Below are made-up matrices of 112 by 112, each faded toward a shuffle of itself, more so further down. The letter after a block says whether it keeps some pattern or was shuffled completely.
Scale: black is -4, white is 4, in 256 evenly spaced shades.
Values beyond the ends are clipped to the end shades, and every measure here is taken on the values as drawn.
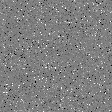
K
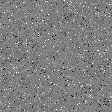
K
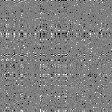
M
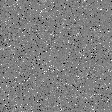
K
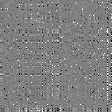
M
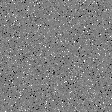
K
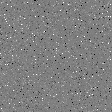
K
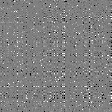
M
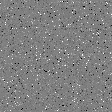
K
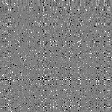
M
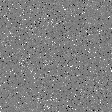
K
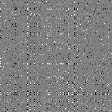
M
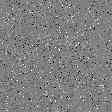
K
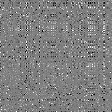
M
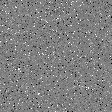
K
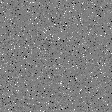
K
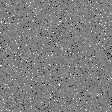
K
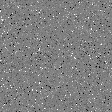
K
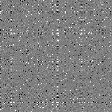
M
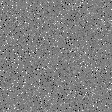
K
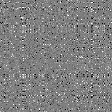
M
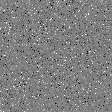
K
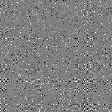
M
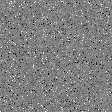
K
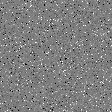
K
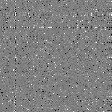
M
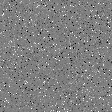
K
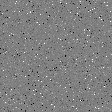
K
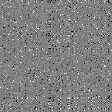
M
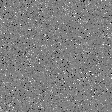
K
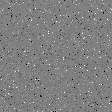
K
